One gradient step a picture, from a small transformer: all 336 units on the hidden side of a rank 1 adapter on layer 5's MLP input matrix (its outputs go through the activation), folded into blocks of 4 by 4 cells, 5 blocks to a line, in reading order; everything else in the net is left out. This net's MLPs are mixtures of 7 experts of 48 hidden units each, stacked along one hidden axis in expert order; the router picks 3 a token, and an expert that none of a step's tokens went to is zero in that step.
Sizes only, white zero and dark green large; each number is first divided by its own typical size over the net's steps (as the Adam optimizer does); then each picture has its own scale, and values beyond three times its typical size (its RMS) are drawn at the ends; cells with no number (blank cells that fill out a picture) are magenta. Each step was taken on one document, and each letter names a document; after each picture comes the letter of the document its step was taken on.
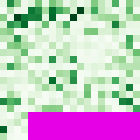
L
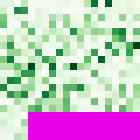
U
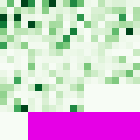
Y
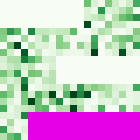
U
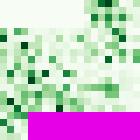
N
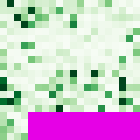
L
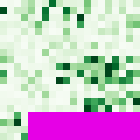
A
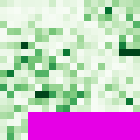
N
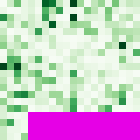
L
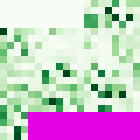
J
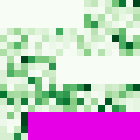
U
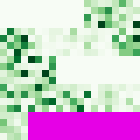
J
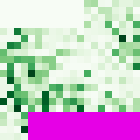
N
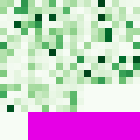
Y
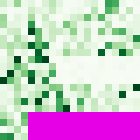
U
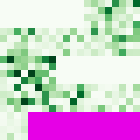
N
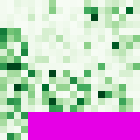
J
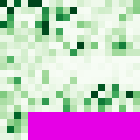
J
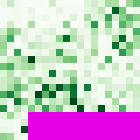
N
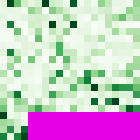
L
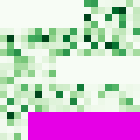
U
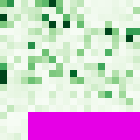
L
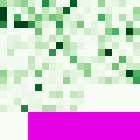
Y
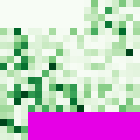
U
